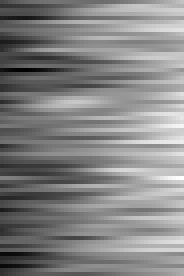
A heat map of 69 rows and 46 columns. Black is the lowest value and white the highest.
Average level on the scale: 50%. Slope: up to the right. Grain: streaks across. Histogram: bell-shaped.
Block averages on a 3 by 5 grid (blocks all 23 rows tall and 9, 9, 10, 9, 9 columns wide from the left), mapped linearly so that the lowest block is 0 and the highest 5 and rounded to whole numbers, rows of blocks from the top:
0 1 2 3 4 / 1 2 3 4 5 / 0 1 3 3 4
